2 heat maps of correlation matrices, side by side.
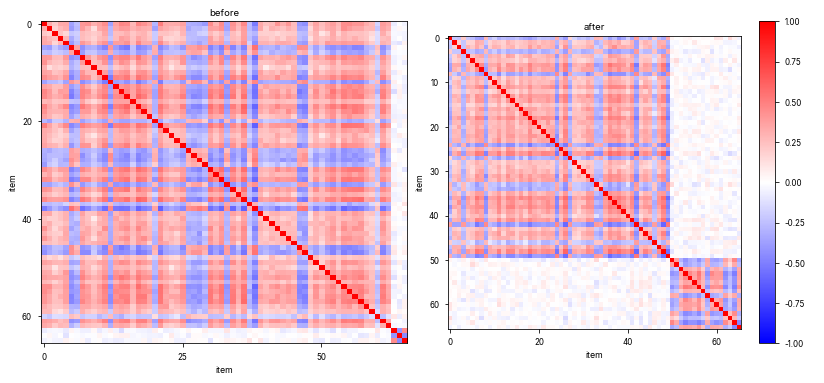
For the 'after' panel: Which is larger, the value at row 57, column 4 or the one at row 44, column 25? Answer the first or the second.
the second
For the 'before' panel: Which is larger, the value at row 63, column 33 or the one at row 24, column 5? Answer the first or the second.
the first
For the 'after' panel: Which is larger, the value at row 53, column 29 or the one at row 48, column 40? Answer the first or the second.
the second
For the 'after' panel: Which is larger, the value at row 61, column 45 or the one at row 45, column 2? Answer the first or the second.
the second
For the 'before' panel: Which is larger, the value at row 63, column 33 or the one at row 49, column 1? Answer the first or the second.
the second
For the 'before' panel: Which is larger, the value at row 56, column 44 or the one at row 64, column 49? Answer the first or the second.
the first
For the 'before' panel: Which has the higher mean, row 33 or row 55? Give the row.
55
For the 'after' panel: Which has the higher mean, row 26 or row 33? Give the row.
26
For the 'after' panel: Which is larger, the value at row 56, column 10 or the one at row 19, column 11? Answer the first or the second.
the second
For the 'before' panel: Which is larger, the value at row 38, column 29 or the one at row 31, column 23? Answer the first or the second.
the first
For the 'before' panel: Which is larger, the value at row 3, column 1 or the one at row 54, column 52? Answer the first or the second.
the second
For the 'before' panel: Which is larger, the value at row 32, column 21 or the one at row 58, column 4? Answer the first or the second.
the first
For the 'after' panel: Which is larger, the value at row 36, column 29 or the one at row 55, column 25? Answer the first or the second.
the first
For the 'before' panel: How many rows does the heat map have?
66
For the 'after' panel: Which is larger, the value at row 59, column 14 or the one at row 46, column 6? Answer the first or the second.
the first
